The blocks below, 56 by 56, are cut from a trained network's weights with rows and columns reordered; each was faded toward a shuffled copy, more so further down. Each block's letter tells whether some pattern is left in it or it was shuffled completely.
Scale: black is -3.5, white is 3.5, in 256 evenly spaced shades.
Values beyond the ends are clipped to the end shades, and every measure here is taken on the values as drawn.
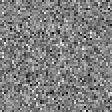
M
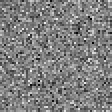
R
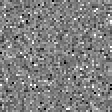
R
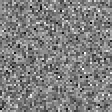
R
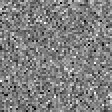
R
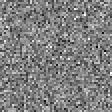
R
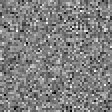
M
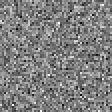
R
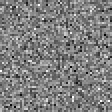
R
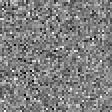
M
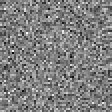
M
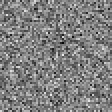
R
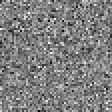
M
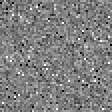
R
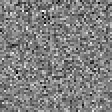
M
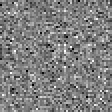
M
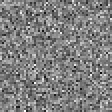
M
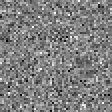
M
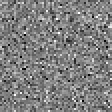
M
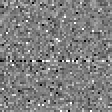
M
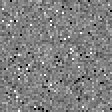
R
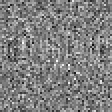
M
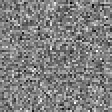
M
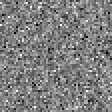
R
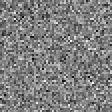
M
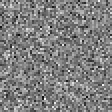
R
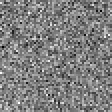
R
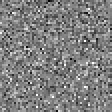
M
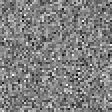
M
